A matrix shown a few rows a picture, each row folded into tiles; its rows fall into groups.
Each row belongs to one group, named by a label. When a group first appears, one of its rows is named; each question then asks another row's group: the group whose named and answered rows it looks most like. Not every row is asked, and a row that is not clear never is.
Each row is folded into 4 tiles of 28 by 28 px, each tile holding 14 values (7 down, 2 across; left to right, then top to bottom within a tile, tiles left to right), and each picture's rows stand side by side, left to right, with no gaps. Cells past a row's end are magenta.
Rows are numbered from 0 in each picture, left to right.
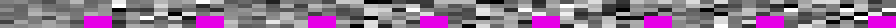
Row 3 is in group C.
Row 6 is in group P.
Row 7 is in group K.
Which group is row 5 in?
P
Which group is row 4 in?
C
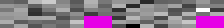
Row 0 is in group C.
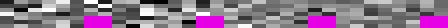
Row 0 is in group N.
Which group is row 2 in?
K
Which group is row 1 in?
C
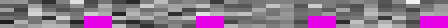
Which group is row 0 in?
C
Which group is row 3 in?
C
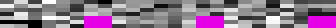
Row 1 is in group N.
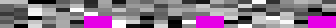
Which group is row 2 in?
K
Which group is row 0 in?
C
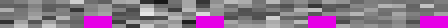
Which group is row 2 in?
P
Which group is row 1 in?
C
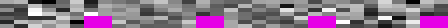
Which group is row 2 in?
K
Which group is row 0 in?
C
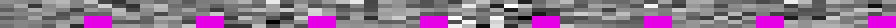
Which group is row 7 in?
P
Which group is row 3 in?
P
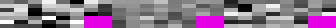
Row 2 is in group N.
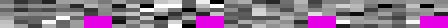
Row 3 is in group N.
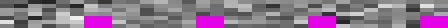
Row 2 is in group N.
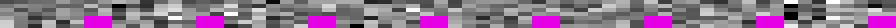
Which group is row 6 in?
C
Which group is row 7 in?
P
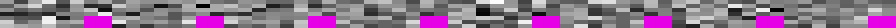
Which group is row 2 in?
N
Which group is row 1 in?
N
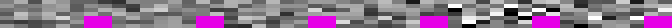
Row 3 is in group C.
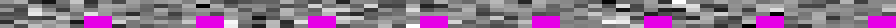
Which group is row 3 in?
N
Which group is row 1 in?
N
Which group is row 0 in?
C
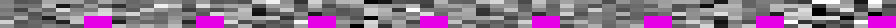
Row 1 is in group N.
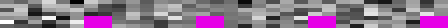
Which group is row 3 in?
C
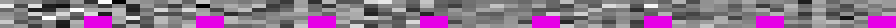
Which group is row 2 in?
N
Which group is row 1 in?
N
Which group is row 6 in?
P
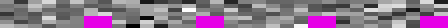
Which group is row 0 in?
P
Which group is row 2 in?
N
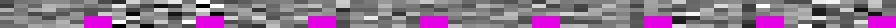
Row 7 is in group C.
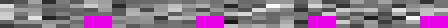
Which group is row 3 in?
K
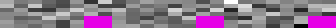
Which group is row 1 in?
K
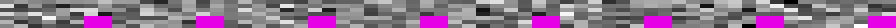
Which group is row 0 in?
N
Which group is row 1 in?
C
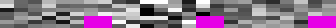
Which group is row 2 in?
C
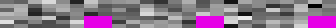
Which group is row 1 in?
C
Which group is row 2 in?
N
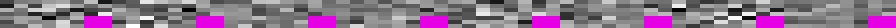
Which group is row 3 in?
K
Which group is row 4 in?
C
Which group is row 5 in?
P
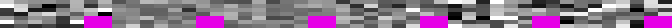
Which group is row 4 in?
P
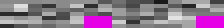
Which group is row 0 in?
N
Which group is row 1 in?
K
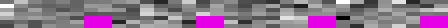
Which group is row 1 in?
C
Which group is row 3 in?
P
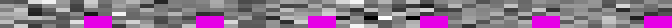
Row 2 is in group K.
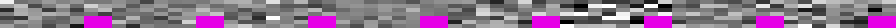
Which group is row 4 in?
C
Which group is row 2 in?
P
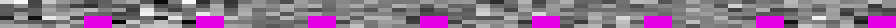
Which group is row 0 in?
P
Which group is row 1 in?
C
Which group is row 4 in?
C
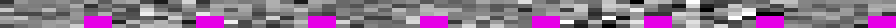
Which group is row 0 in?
N
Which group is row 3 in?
K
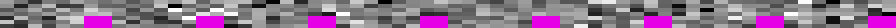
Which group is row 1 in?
K
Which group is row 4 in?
C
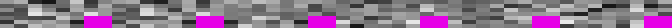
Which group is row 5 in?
N
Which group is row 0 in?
C
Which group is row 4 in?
K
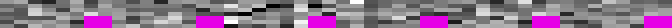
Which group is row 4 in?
C
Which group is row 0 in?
C
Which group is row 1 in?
K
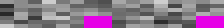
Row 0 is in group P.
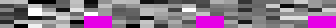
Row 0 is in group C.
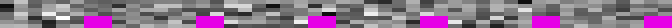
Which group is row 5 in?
P
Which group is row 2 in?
N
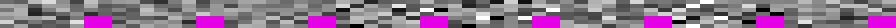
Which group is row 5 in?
P
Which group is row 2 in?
K
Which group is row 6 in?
K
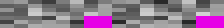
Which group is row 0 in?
C
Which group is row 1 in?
C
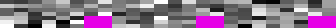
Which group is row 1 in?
P
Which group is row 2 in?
C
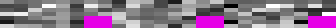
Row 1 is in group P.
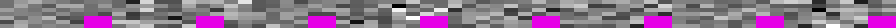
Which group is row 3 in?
K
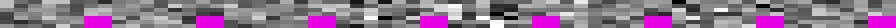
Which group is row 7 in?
C
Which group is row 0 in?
P
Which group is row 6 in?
N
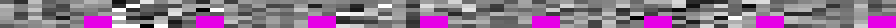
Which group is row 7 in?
N
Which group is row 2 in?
N
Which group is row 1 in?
K
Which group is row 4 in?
N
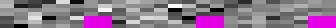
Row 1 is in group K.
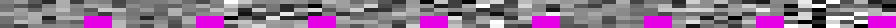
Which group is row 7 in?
P
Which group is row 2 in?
P
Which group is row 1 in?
K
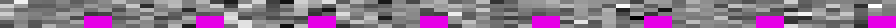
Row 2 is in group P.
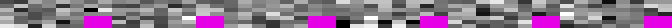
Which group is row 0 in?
K
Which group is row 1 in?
K
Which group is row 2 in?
P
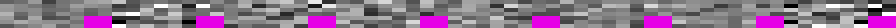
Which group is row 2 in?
N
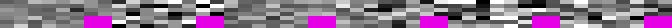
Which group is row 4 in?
P
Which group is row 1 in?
N
